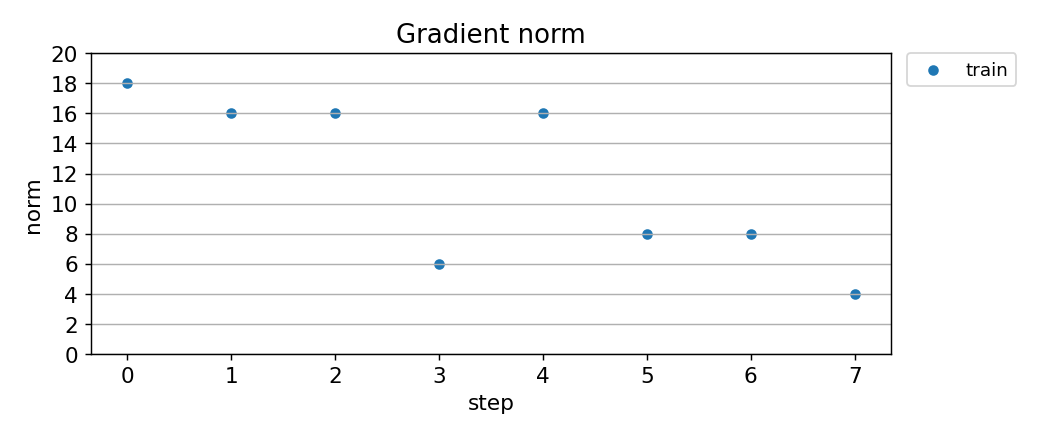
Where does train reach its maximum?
0
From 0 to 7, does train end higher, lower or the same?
lower
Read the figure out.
Title: Gradient norm
x-axis: step, ticks 0 1 2 3 4 5 6 7
y-axis: norm, ticks 0 2 4 6 8 10 12 14 16 18 20
Legend: train
Values:
train: 18 16 16 6 16 8 8 4
